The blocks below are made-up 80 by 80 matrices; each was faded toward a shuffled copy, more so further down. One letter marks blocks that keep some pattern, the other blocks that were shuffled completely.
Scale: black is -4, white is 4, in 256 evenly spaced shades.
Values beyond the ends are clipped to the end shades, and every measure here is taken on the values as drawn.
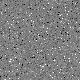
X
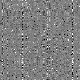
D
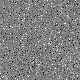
X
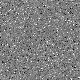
X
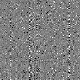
D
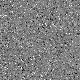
X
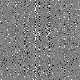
D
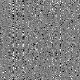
D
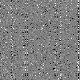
D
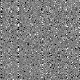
D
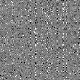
D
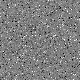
X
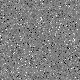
X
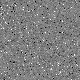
X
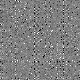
D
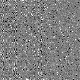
D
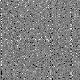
D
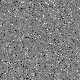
X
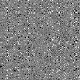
D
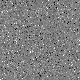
X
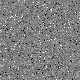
X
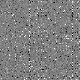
D
